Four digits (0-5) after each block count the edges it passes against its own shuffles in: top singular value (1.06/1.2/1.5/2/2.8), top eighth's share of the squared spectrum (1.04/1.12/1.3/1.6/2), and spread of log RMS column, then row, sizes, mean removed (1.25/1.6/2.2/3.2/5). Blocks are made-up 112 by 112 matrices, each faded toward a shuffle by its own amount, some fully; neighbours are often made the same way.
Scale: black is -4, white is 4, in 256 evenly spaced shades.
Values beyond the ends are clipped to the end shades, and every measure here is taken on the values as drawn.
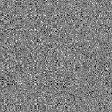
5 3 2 2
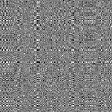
5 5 4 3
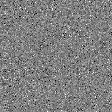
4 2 1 0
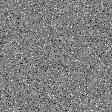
1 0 0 0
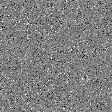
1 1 1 0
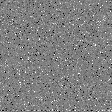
3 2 0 1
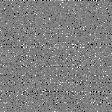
4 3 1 2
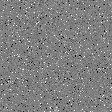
1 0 0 0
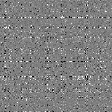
4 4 3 3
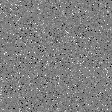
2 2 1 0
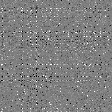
4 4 2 3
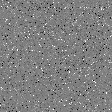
1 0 0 0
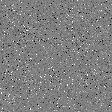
2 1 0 0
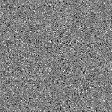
4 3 2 2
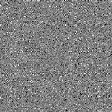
4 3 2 2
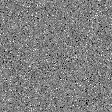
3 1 0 0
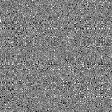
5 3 2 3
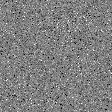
0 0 0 0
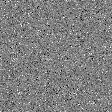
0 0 0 1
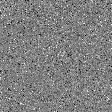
0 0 0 0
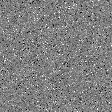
0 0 0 0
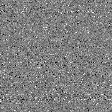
1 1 0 3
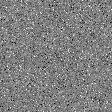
0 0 0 0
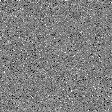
1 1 0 2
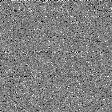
1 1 0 2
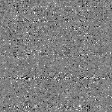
3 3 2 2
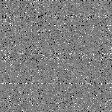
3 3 2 3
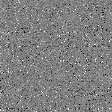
2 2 1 2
